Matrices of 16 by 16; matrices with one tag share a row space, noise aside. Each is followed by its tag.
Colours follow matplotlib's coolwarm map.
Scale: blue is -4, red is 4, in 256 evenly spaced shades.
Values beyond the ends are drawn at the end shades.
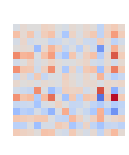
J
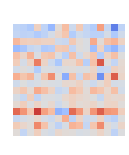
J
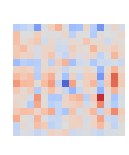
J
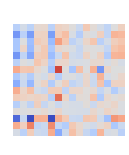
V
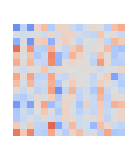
V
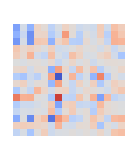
V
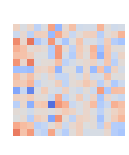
V
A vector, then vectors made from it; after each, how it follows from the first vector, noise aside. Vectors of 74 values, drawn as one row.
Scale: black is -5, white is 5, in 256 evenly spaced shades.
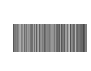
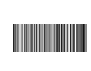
scaled up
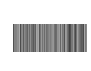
sign-scrambled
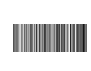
scaled up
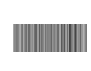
sign-scrambled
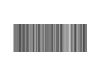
sign-scrambled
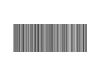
sign-scrambled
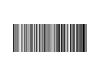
scaled up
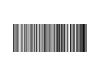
scaled up
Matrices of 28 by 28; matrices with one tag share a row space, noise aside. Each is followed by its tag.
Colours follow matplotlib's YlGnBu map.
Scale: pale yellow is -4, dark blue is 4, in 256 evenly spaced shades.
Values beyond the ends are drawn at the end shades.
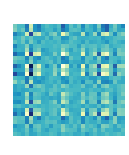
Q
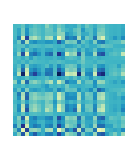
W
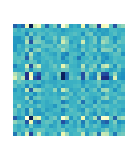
Q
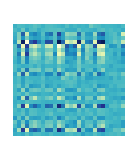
W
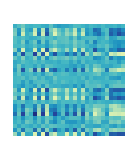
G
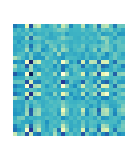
Q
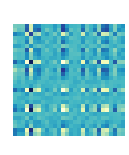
Q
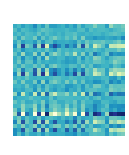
G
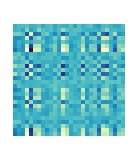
Q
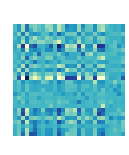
W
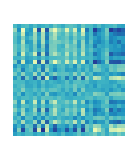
G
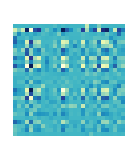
Q
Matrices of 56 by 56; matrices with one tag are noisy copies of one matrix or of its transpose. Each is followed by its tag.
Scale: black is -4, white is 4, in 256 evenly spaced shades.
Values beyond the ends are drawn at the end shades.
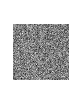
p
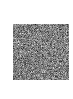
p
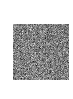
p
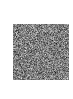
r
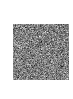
r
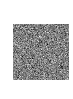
r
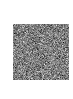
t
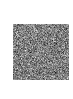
r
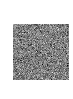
p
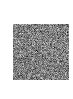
p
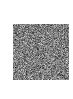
t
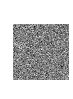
r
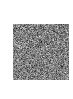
r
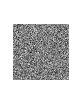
r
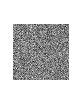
p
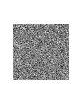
r
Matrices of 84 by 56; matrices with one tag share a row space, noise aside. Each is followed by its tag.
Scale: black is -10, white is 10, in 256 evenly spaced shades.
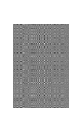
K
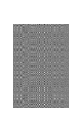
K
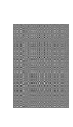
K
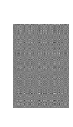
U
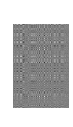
K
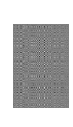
K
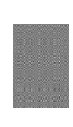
U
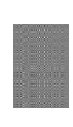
K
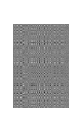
K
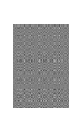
U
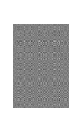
U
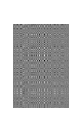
K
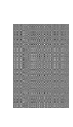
K
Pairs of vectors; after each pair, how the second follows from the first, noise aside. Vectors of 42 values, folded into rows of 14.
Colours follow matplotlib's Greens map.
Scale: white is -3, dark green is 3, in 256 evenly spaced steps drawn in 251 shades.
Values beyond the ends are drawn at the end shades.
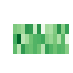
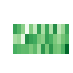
shuffled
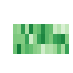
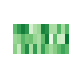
shuffled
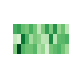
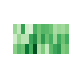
shuffled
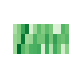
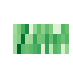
copied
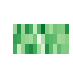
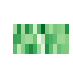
copied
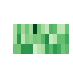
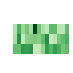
copied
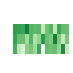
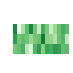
shuffled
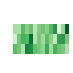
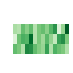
copied
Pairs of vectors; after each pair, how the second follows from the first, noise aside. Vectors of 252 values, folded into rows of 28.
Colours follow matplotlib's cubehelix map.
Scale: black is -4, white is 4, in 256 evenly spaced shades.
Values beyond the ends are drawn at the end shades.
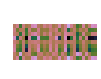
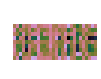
copied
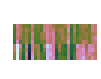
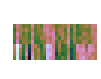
copied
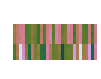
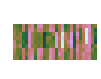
wrapped around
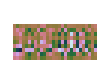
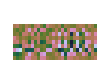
negated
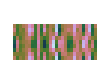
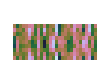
copied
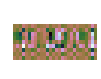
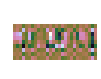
negated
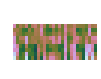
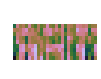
negated
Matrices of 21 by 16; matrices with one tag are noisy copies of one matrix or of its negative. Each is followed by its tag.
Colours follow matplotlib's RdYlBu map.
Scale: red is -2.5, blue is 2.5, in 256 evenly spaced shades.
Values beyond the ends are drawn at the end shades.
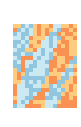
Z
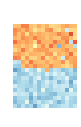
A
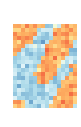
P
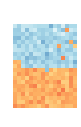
A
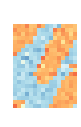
P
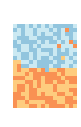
A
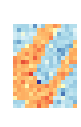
P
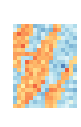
Z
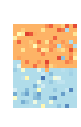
A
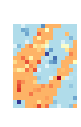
P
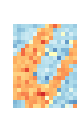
P
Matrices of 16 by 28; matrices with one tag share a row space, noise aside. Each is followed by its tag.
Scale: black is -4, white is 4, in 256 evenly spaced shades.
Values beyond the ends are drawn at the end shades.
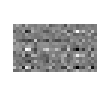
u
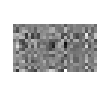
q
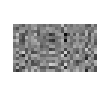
q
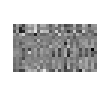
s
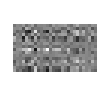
u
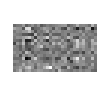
u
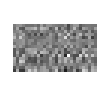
s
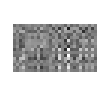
s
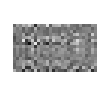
u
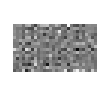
u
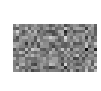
q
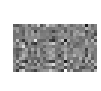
q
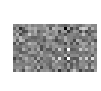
s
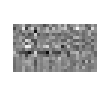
u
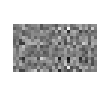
s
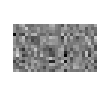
q
